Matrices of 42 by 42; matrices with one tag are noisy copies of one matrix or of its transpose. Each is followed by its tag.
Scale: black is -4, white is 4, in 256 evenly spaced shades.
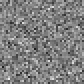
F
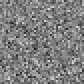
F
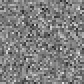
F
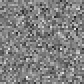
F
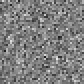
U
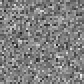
U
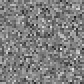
F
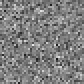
U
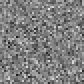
F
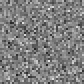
F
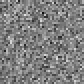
U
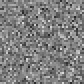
F
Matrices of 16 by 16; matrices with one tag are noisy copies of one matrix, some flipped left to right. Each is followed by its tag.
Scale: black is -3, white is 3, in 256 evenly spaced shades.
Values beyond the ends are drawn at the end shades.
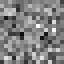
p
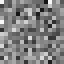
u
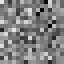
u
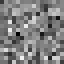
p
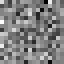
u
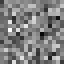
p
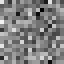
u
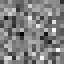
p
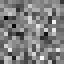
p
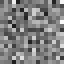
u
